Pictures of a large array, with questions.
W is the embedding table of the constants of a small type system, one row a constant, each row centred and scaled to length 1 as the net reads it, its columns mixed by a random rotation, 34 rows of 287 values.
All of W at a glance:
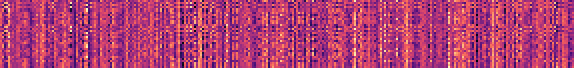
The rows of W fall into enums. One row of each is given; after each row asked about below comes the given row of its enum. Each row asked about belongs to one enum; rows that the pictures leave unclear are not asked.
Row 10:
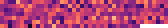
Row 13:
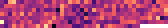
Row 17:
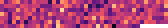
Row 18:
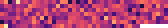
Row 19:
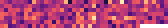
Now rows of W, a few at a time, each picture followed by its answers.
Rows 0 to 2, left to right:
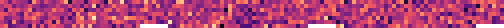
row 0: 19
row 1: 13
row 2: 18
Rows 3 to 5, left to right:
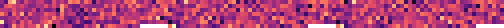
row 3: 13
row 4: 18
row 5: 18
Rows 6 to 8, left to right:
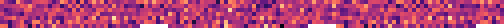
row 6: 10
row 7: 17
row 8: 10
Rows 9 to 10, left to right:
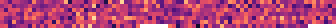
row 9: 19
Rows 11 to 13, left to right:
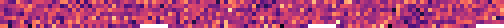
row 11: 10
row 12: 17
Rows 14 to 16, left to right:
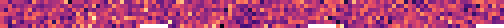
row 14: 19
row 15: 13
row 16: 18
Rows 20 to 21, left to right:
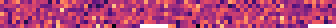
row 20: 17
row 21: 10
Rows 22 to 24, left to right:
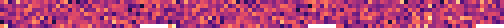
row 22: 18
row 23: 18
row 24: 19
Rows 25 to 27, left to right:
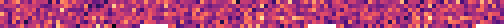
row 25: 17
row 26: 19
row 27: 19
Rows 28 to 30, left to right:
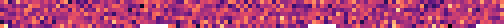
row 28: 18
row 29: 10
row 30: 17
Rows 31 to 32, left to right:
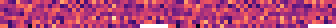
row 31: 10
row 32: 10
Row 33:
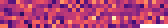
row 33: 10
